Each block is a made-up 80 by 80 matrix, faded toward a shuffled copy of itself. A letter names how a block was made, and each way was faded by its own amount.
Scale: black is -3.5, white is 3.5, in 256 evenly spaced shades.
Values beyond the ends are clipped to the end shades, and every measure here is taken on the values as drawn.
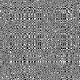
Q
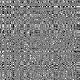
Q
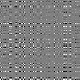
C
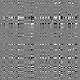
C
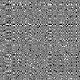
Q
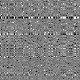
Q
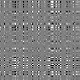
C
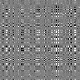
C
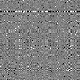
Q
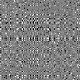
Q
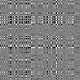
C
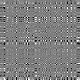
C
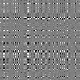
C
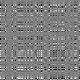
C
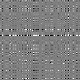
C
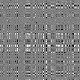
C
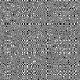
Q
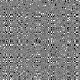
Q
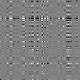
C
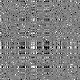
Q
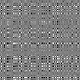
C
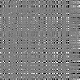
C
